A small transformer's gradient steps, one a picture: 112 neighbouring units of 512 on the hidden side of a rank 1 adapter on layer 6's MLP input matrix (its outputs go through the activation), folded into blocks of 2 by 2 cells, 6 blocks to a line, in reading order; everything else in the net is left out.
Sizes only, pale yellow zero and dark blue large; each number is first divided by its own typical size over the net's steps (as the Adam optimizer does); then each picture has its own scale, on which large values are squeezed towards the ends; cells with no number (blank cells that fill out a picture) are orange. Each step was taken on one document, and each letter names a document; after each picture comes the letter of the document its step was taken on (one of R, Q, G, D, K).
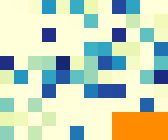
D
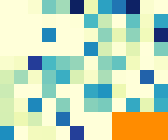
D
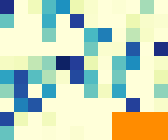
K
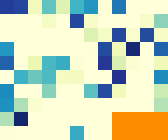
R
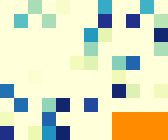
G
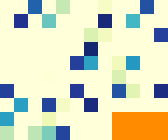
G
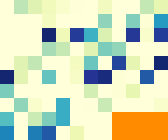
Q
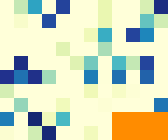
Q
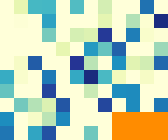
Q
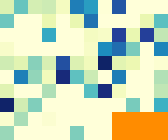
D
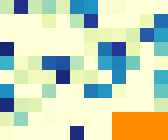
R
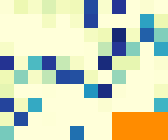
R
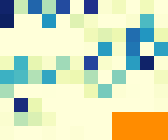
K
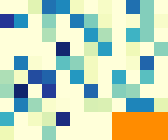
K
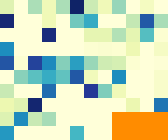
R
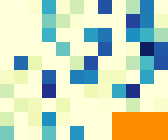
K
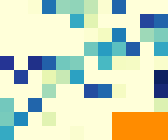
R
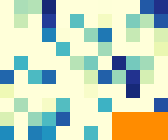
Q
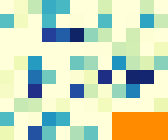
Q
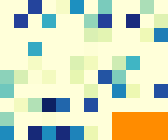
G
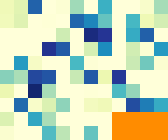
K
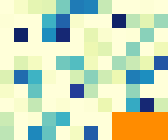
Q
